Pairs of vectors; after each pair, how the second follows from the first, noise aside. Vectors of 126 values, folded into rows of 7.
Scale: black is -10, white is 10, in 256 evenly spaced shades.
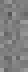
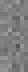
wrapped around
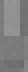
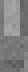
scaled up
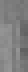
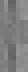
wrapped around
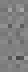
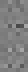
wrapped around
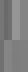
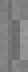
wrapped around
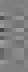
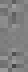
wrapped around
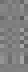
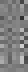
scaled up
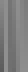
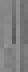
wrapped around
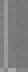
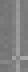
wrapped around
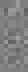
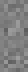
wrapped around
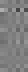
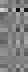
scaled up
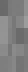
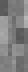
scaled up
